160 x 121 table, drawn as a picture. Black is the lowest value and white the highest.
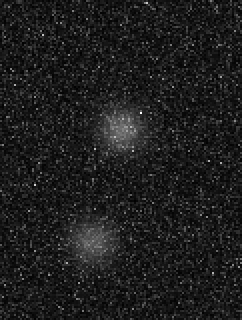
Histogram: skewed, a long tail of high values. Average level on the scale: 10%. Bumps: two. Odd rows or columns: none. Seam: none. Slope: none.
